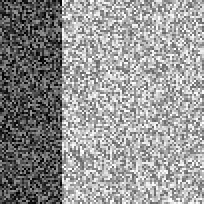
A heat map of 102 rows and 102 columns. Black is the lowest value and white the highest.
Seam: vertical, 30% of the way across, the right part higher. Average level on the scale: 60%. Stripes: none.
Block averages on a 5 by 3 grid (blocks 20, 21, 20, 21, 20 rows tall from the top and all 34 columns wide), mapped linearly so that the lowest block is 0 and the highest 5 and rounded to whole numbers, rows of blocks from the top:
0 5 5 | 0 5 5 | 0 5 5 | 0 5 5 | 0 5 5
